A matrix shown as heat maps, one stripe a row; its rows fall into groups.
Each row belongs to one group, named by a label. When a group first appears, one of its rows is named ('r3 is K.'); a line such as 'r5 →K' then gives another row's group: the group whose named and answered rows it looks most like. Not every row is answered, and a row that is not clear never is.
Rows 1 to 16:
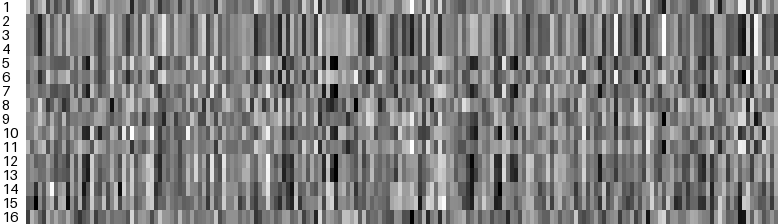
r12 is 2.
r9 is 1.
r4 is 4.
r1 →1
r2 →4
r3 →4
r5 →2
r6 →4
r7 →2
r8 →1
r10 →2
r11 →1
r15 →2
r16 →4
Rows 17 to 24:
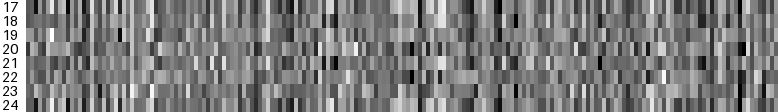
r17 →2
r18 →2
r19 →2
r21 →2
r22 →4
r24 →2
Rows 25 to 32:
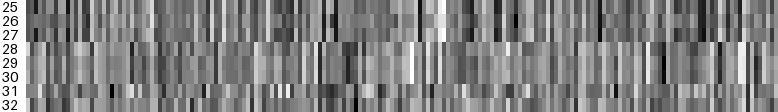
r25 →2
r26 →2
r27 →2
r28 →1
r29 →1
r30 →1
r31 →1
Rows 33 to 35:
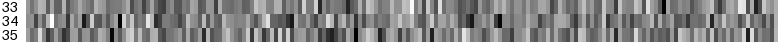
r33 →1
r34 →2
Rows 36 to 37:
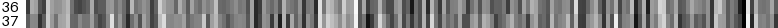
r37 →4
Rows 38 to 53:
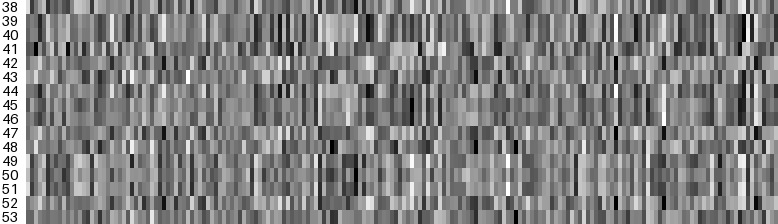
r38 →1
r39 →4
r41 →2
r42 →1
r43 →2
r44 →4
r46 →4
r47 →1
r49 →1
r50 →1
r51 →1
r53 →2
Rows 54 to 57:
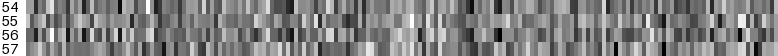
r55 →1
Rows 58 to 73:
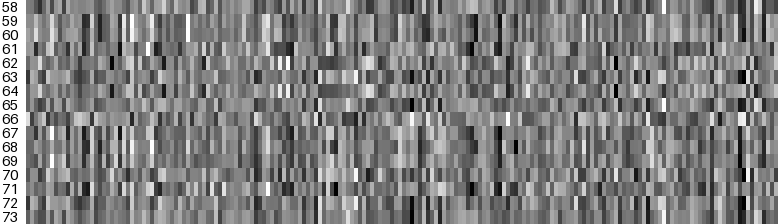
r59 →2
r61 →2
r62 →1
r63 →4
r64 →1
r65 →4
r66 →1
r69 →2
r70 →4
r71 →2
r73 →4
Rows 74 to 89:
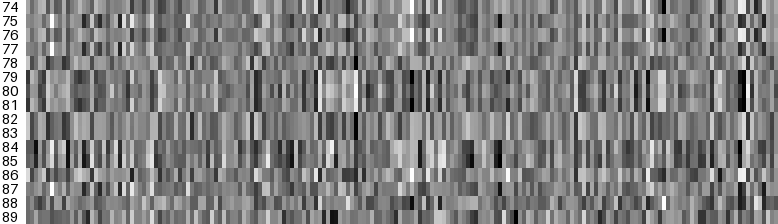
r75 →2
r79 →4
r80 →4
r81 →4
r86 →1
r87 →2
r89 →2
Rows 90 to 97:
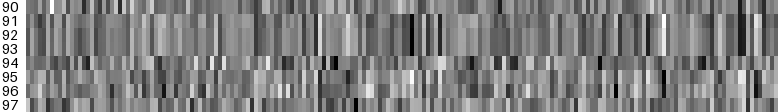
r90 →2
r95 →1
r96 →1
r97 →1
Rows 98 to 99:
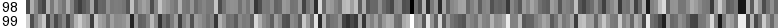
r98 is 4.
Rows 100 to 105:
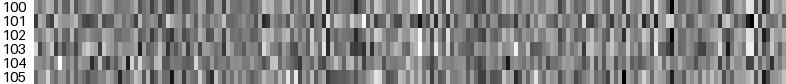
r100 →1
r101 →4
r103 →1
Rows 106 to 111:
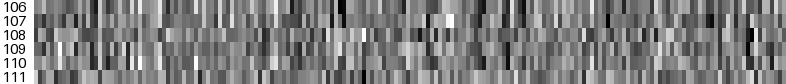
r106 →2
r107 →2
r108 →4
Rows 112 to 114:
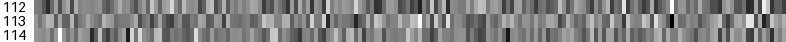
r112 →4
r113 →1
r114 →2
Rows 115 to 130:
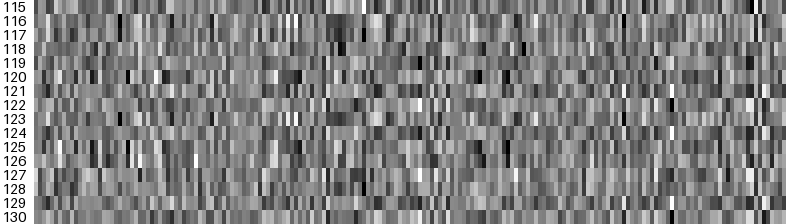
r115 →4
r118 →2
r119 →4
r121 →4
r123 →1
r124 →4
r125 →2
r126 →2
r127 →1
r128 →1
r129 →4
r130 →1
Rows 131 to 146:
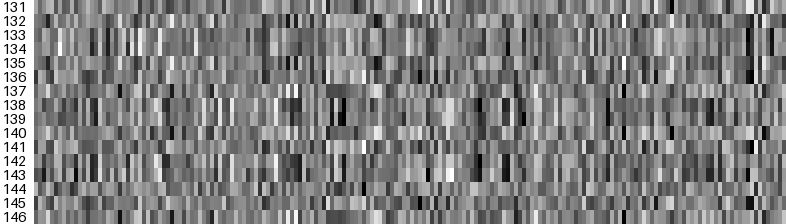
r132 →4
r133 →2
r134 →2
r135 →4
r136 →4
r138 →2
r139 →2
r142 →2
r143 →2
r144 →1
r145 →4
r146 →1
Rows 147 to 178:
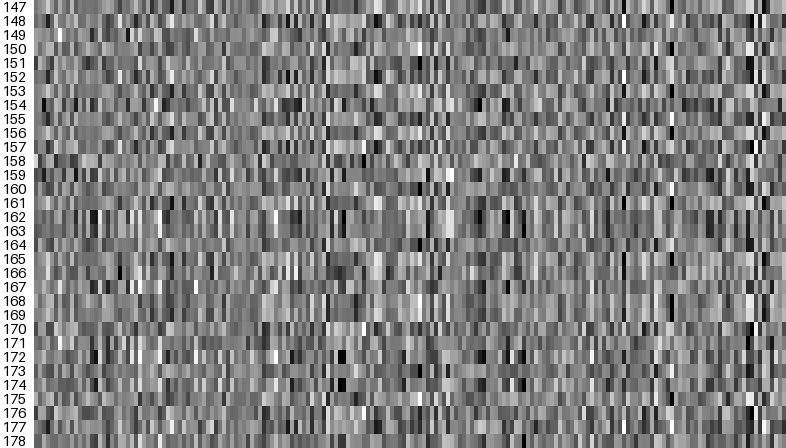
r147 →1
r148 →4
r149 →2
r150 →1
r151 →4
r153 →1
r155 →4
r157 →4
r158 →1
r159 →2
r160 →4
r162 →2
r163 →2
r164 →4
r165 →1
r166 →1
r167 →2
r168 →1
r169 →1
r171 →2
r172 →2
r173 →4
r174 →2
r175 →1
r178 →2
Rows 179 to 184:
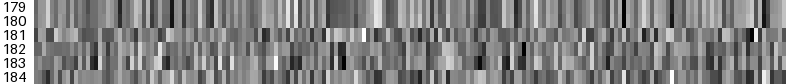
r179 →1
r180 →1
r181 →4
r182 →2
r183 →2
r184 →4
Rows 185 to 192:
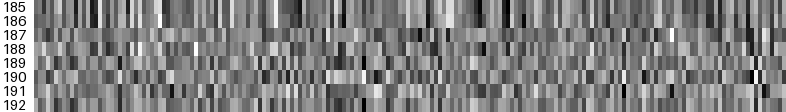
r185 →2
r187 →4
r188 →2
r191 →1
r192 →1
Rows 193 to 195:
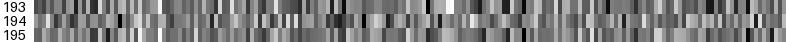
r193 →2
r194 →1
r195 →2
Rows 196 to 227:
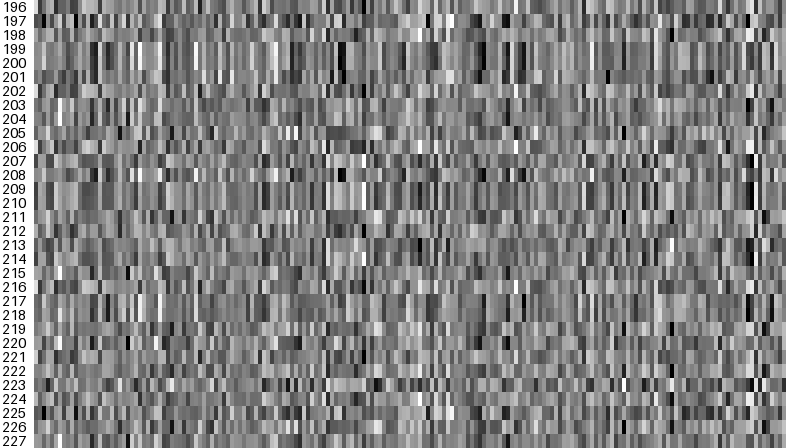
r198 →1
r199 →2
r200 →2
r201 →2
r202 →1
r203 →2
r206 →1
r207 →4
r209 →4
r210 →4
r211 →1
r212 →1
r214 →4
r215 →2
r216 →1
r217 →2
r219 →1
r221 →1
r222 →1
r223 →4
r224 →1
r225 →2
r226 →1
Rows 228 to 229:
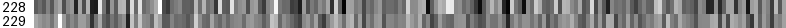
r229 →2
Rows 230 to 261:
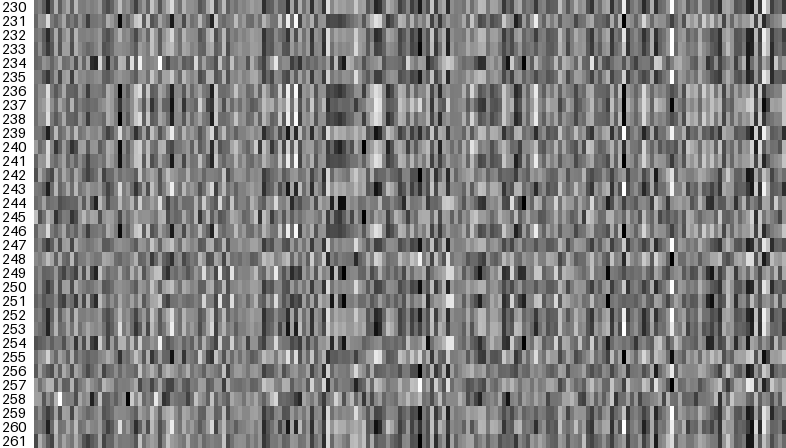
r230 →4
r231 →1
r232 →4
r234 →2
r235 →4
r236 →1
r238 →1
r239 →4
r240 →1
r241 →1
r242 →4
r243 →4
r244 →2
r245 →1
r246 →1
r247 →4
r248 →1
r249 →2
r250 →4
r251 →2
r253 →4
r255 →1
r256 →4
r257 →1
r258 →2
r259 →4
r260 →4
